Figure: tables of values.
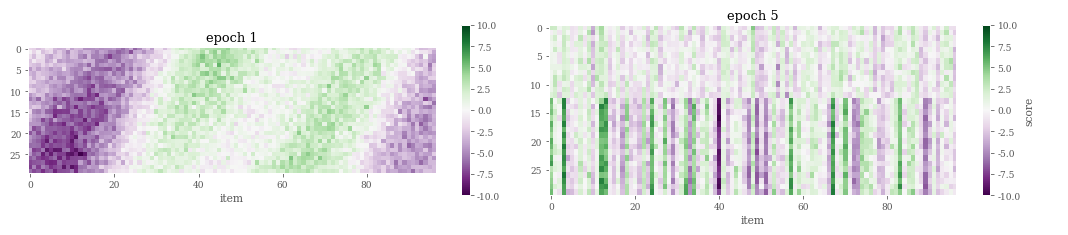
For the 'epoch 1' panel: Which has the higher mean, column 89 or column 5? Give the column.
89
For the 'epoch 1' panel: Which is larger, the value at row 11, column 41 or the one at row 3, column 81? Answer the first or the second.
the first
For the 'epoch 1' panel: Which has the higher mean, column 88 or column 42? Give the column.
42
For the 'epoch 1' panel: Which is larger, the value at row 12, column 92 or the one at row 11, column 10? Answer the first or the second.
the first
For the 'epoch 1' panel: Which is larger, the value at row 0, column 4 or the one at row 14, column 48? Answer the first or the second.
the second
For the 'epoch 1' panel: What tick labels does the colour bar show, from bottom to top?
-10.0, -7.5, -5.0, -2.5, 0.0, 2.5, 5.0, 7.5, 10.0
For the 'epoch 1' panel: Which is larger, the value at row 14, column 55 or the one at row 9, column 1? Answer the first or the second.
the first
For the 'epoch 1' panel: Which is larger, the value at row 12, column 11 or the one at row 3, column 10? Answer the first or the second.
the second
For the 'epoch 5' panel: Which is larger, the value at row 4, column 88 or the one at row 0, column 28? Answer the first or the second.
the second
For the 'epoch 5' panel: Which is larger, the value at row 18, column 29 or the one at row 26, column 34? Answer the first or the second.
the second
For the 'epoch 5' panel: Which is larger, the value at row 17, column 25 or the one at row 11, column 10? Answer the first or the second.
the first
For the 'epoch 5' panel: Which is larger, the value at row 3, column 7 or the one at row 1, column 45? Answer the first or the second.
the first
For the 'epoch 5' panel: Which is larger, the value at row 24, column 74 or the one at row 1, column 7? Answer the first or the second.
the first
